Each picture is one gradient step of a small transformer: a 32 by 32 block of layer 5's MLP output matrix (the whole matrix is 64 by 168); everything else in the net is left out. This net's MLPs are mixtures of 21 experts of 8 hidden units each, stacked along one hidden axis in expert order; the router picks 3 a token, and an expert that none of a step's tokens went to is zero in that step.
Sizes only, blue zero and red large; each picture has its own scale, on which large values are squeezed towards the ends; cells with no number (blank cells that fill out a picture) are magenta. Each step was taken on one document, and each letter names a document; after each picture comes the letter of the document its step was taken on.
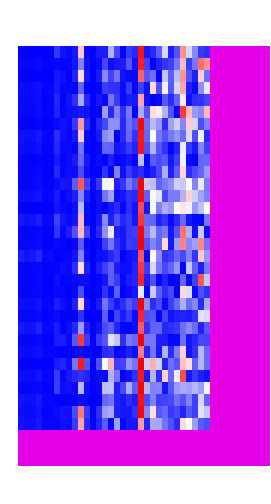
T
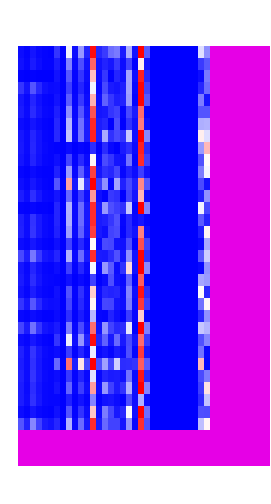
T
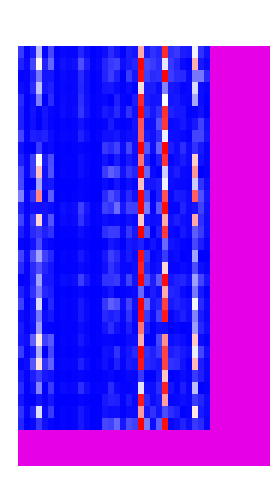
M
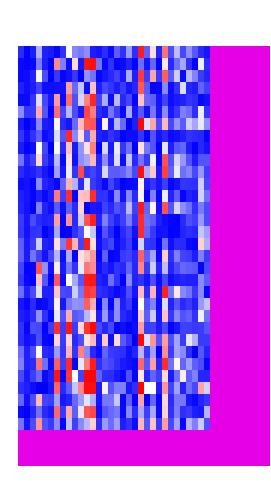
T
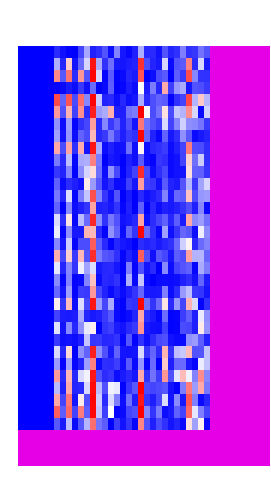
T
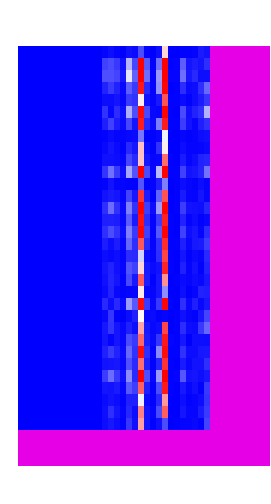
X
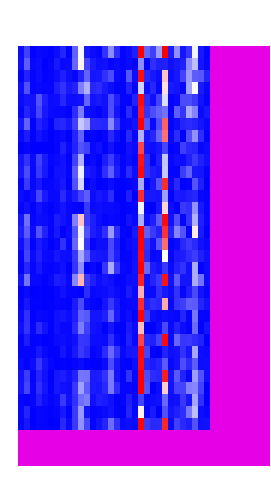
M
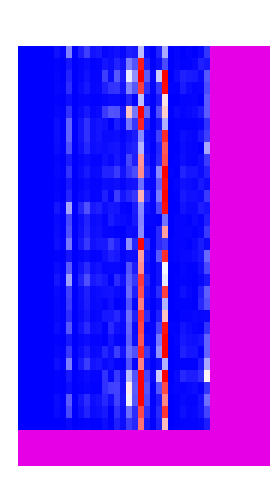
X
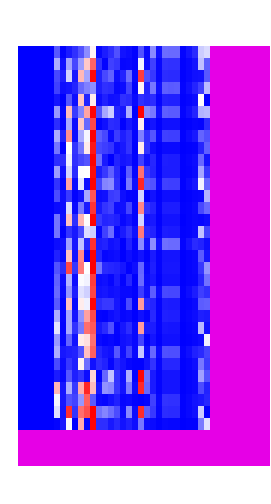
T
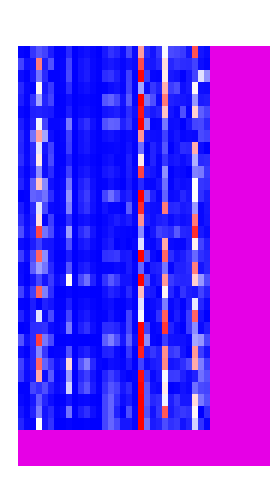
M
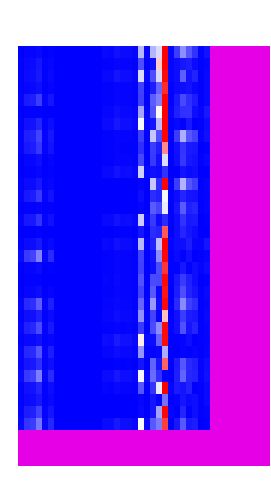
X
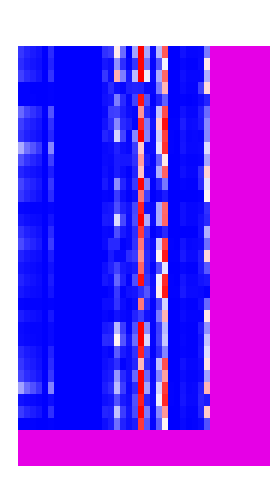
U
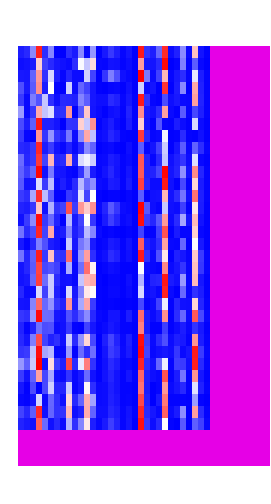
M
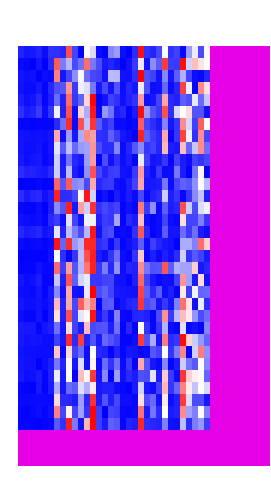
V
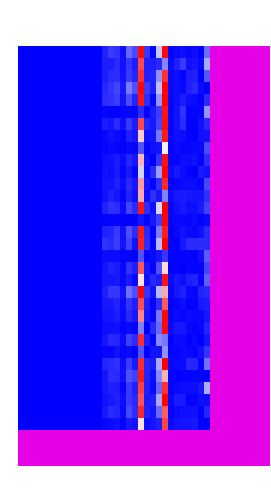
X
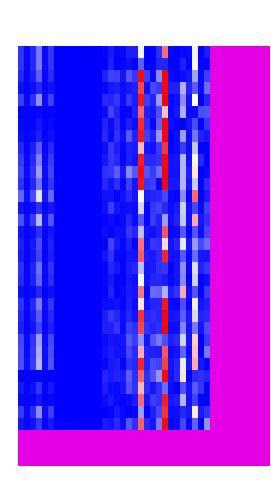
X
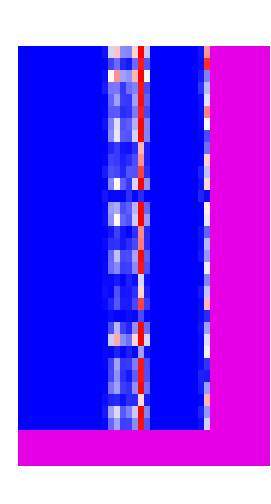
U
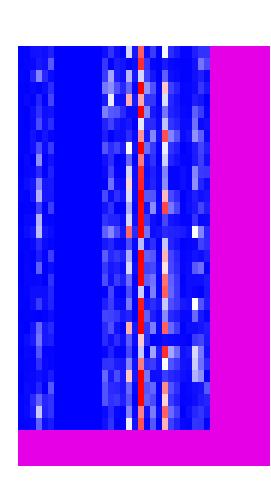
M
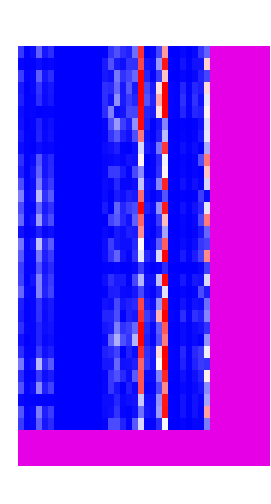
U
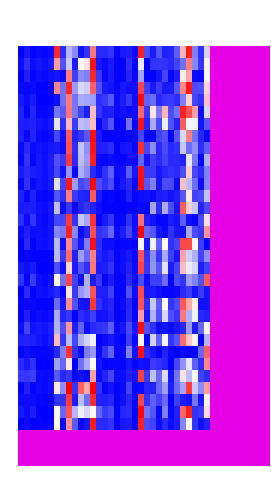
V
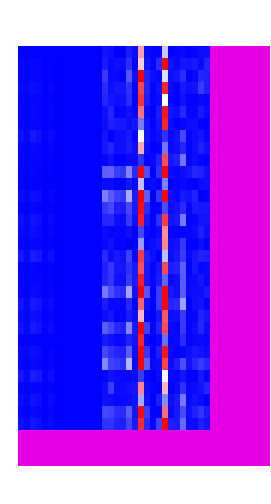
X
